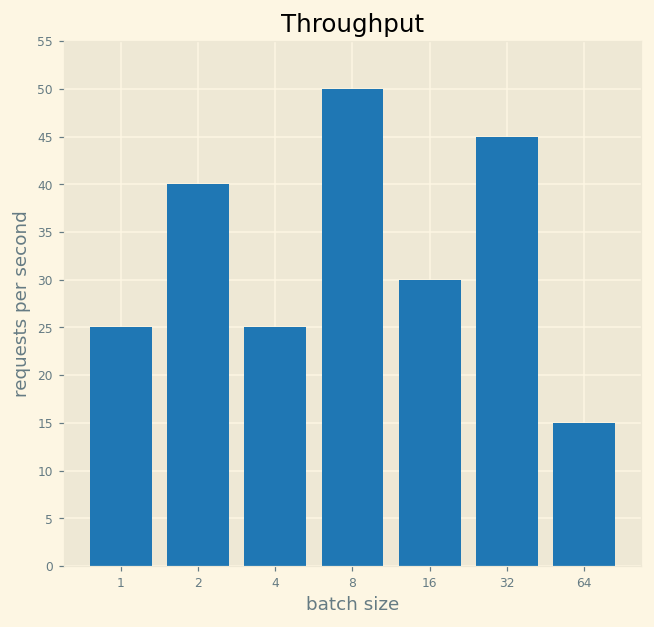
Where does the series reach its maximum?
8
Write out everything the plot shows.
Title: Throughput
x-axis: batch size, ticks 1 2 4 8 16 32 64
y-axis: requests per second, ticks 0 5 10 15 20 25 30 35 40 45 50 55
Values:
25 40 25 50 30 45 15
